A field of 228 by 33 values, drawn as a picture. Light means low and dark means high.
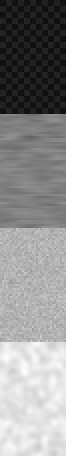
It is made of 4 by 1 panels. Panel 1,1: very high, checkered, faint in contrast. Panel 2,1: middling, streaked across, faint in contrast. Panel 3,1: low, fine-grained, faint in contrast. Panel 4,1: very low, blotchy, faint in contrast.
